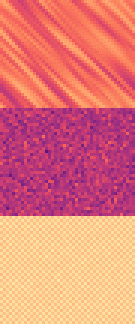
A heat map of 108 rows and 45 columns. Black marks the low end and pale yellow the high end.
The table splits into 3 rows of 1 panel. Panel 1,1: high, slanting down to the right. Panel 2,1: middling, fine-grained. Panel 3,1: very high, checkered, faint in contrast.
